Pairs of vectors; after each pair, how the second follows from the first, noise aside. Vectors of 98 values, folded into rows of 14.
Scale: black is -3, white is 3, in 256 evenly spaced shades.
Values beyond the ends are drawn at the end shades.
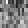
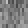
shrunk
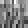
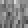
shrunk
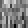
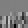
partly zeroed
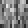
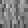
shrunk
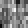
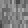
shrunk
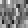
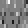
partly zeroed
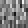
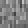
shrunk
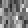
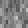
shrunk
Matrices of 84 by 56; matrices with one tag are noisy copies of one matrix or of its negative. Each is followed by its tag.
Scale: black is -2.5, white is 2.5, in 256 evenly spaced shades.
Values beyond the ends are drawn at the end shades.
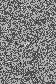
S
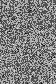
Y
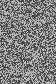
S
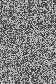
Y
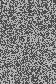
Y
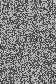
Y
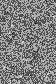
S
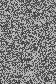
S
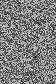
S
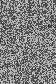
Y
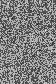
Y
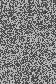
Y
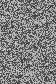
S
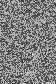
S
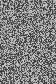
Y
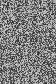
Y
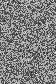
S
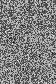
Y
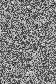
S
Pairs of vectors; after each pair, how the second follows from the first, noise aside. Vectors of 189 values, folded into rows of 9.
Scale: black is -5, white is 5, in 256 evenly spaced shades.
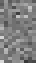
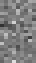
wrapped around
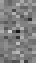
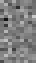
wrapped around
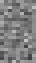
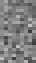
wrapped around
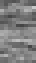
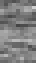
copied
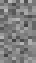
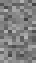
wrapped around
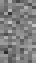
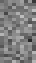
wrapped around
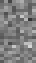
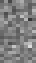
copied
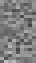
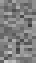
copied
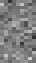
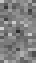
wrapped around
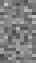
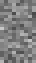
wrapped around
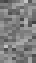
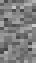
wrapped around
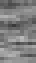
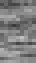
copied
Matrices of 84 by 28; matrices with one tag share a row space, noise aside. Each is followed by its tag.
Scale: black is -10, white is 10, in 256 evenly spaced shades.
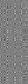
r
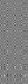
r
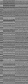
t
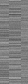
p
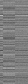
t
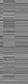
t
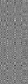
r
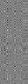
r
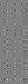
r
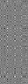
r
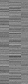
p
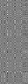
r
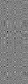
r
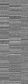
p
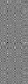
r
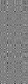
r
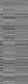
t
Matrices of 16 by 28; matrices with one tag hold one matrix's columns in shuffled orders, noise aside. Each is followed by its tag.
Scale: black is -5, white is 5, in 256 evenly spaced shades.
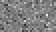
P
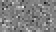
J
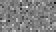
J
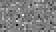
P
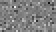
J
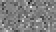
J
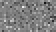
J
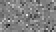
P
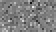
J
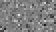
P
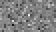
P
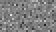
P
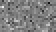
J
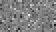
P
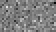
J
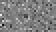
P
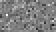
P
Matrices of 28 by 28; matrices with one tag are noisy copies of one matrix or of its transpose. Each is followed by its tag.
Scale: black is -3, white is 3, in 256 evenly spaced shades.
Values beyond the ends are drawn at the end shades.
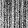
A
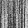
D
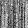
D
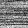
D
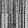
D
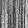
D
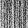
A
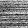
A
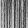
A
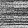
D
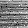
A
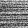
A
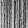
A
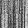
D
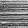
A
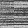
D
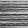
A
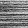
A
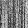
D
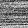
D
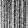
A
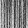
A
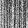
A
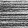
A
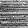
A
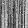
D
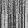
D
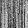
D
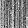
A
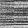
D
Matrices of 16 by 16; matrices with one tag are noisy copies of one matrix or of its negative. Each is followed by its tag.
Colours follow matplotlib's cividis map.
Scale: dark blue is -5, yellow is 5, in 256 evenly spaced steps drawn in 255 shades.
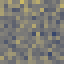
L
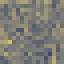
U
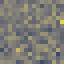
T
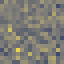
T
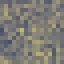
U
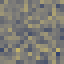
T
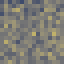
L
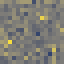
U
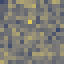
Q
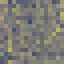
Q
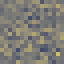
T
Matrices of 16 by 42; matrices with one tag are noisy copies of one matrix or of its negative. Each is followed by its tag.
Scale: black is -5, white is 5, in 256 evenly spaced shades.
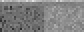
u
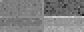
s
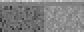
u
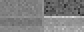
s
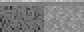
u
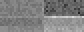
s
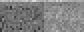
u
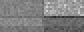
s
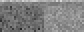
u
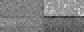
s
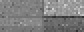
s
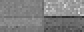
s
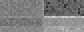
s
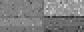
s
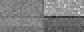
s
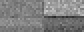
s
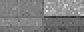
s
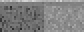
u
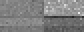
s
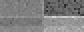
s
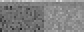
u
